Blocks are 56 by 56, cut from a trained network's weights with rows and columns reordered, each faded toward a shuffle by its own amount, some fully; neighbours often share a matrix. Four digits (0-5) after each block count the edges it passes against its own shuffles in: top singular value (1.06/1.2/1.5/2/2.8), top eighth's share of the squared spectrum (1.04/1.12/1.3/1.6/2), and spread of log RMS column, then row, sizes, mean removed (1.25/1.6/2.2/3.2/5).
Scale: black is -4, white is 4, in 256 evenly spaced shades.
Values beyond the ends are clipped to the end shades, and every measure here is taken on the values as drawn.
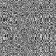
4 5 3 2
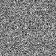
3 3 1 0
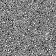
0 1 0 0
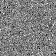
0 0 0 0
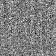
1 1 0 0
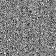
1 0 0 0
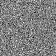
0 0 0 0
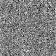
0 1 0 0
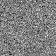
0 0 0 0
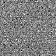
2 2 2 0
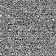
2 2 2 0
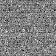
2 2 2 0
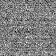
2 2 1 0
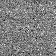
1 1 0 0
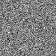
2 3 1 1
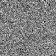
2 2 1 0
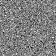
0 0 0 0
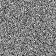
1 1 0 0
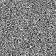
2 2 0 0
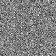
2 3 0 0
